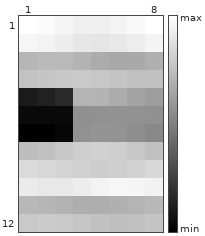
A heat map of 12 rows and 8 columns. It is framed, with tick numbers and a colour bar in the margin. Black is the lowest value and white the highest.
Grain: streaks across. Average level on the scale: 70%. Odd patch: lower, in the middle left. Ninth with the lowest average: middle left. Roughest part: middle left.
